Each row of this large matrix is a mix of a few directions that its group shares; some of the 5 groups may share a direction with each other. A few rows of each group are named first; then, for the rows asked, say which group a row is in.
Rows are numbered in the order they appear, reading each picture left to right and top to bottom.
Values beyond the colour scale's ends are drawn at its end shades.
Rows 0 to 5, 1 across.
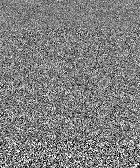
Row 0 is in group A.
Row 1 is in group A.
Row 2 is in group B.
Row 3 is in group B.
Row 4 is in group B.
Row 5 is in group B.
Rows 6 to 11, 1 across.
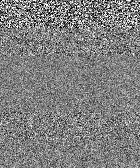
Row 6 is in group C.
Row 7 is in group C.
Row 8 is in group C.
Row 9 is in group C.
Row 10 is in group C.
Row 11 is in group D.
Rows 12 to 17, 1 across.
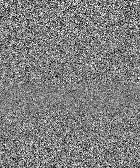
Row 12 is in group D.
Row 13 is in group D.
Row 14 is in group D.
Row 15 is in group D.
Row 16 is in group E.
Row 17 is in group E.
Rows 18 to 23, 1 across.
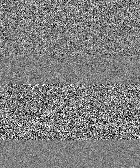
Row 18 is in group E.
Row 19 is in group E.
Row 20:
D
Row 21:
E
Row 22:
A
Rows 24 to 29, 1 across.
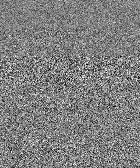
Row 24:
A
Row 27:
A
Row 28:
D
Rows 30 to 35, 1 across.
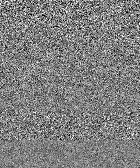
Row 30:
C
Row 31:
C
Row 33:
B
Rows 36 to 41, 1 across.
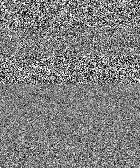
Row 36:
E
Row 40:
D
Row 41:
D
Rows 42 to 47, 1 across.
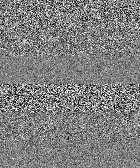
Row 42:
D
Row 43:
E
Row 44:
C
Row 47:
E
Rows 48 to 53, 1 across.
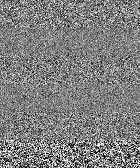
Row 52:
D
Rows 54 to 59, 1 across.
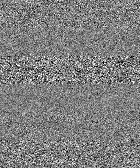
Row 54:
A
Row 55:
B
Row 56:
C
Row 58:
B
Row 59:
C
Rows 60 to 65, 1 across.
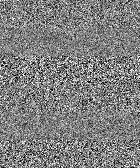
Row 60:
E
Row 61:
B
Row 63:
D
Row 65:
C
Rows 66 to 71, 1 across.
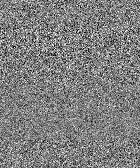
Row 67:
E
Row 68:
C
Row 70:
D
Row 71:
E
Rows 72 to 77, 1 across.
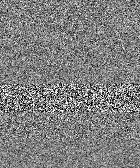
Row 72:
C
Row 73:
B
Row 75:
E
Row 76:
D
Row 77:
C
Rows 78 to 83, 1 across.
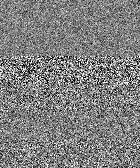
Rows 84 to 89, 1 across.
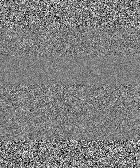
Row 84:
D
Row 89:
E
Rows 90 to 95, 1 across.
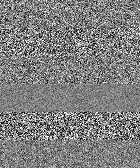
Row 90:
B
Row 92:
A
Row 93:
C
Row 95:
E
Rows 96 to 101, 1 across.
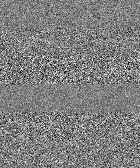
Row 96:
D
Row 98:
E
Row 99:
C
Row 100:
B
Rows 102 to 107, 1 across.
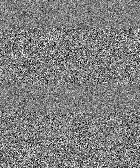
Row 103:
B
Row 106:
C
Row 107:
A
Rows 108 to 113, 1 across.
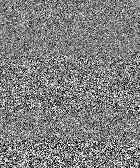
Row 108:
B
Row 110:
A
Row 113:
B
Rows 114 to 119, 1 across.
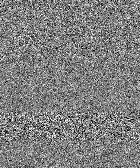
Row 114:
B
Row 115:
D
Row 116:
B
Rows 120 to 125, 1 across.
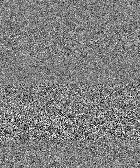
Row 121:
B
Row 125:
D
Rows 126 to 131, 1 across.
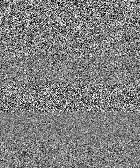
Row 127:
C
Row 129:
E
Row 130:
D
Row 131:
E
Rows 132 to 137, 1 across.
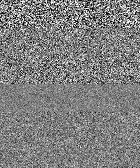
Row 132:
C
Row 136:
C
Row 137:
A
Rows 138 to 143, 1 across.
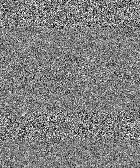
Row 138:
E
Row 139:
A
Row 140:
C
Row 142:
D
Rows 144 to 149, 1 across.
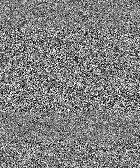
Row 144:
D
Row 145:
D
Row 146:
D
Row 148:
A
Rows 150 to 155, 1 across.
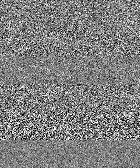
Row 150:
C
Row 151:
B
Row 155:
A
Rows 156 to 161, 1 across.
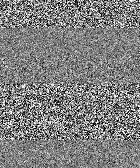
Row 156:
D
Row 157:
B
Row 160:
B
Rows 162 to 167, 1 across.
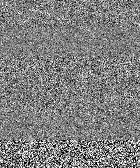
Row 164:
D
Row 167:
E
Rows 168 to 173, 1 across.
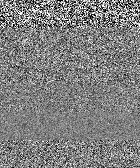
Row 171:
C
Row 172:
E
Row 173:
E
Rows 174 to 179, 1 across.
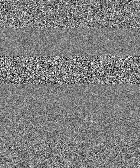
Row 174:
E
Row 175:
E
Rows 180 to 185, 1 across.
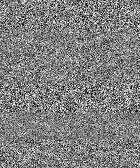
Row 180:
D
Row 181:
C
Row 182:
C
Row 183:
D
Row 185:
A
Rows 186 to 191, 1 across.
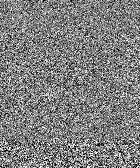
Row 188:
C
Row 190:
C
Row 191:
B
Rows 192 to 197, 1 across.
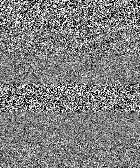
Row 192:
E
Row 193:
C
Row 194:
D
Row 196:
B
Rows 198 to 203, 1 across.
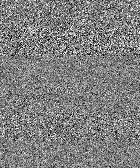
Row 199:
E
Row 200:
A
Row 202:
D
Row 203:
E
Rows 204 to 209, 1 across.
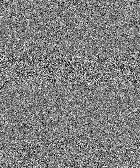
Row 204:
D
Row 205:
B
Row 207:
B
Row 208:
E
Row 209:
A
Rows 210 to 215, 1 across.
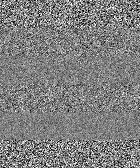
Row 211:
D
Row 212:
A
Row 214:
B
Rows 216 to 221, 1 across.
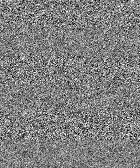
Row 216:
C
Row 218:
B
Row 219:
C
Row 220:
D
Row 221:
E
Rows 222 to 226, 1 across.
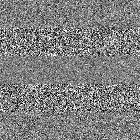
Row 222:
E
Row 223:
E
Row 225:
E
